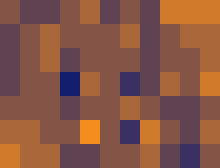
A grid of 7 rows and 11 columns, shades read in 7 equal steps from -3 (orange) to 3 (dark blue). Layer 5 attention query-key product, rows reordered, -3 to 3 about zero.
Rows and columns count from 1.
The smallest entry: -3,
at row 6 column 5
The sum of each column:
0 -1 -2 6 -4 1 2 1 -1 1 -7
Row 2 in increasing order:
-1 -1 -1 -1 0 0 0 0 0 1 1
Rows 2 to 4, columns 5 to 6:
0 0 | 0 0 | -1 0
